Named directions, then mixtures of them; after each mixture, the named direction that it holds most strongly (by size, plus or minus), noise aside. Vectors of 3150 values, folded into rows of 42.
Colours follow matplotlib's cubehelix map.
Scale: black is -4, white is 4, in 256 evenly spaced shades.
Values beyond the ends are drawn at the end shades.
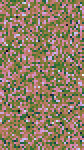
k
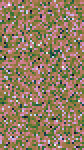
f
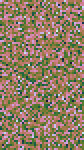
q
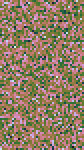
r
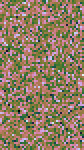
k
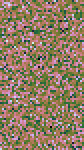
r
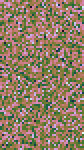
q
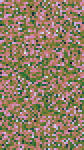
q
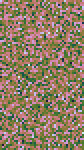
q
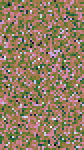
f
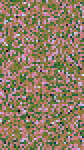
k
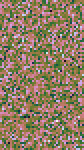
k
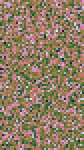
q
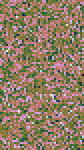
k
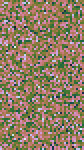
r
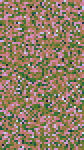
q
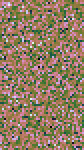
f
